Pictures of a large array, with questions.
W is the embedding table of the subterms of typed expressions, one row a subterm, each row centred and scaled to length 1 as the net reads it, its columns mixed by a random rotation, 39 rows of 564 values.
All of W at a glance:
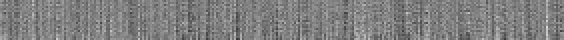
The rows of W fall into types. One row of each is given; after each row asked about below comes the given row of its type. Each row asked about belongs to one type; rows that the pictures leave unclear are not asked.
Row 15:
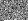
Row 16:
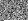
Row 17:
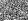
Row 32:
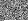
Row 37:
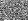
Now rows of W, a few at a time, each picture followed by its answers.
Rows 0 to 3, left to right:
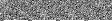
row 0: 17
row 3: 32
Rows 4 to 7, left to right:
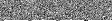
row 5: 17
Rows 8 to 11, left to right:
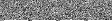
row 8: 32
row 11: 37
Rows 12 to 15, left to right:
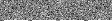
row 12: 15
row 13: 16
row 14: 37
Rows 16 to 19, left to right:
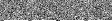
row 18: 15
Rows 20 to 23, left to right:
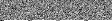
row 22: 16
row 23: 16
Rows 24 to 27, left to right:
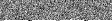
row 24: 32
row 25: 15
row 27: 15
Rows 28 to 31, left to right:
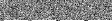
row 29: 16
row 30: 15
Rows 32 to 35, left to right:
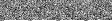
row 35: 17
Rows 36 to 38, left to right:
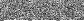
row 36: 17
